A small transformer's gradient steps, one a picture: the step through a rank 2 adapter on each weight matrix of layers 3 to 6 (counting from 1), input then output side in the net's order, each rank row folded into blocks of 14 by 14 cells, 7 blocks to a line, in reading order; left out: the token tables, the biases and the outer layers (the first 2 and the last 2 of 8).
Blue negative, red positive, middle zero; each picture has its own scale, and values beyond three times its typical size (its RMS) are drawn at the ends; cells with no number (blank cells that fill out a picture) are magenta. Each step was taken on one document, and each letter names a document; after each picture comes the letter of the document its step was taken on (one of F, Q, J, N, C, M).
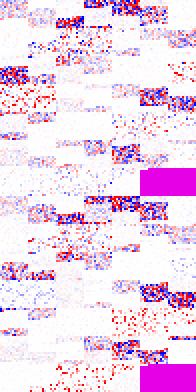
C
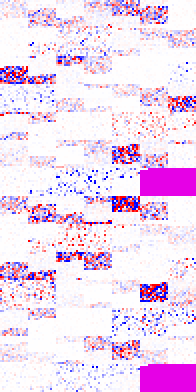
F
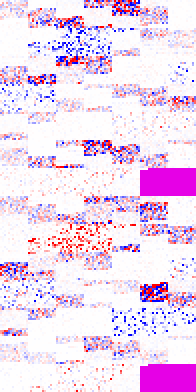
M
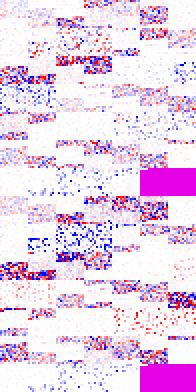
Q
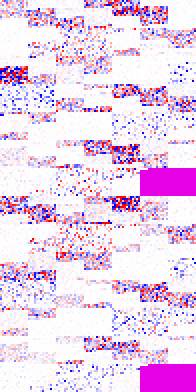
F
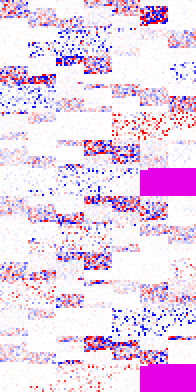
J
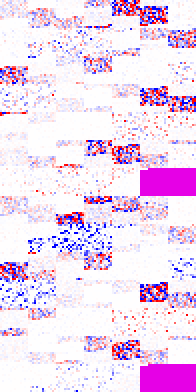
C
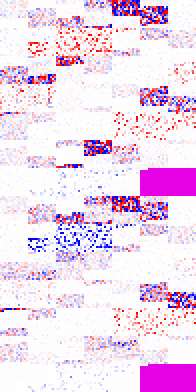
Q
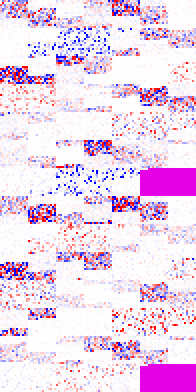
F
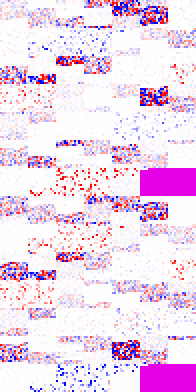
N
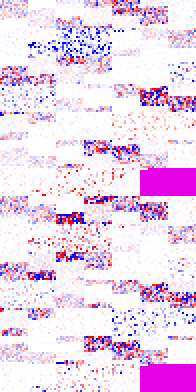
M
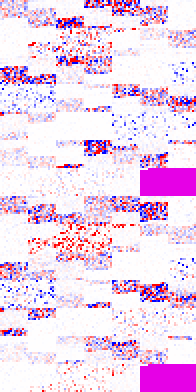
M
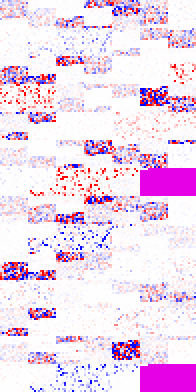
N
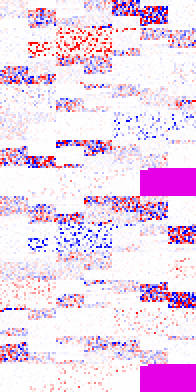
Q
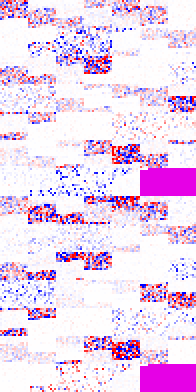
C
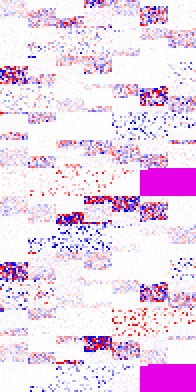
C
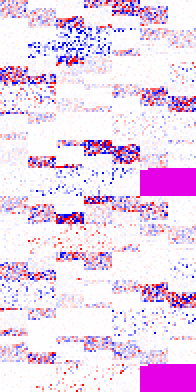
M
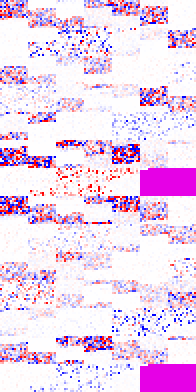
J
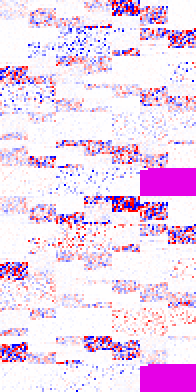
F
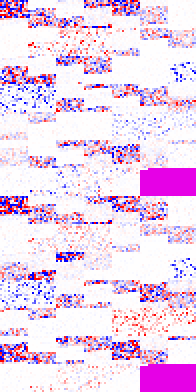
J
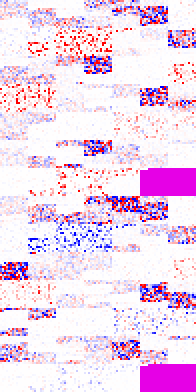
Q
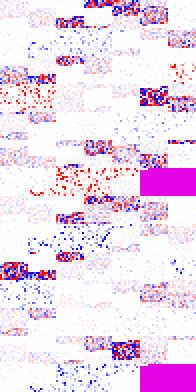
N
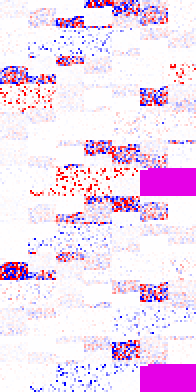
N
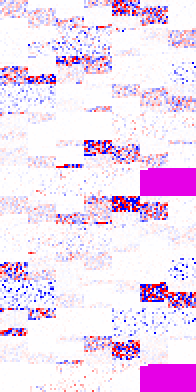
M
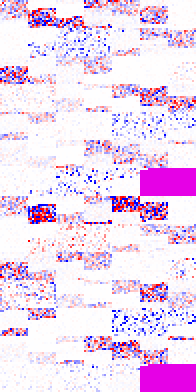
F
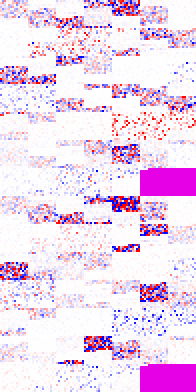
F
